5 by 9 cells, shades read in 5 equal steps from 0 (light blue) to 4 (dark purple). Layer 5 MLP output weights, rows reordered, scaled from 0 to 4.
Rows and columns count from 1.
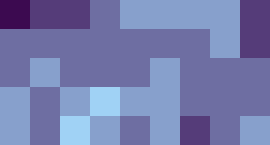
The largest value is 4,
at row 1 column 1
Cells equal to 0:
2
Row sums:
19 18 16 12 13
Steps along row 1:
down same down down same same same up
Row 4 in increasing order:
0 1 1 1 1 2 2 2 2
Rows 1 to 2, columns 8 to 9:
1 3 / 1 3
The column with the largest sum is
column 9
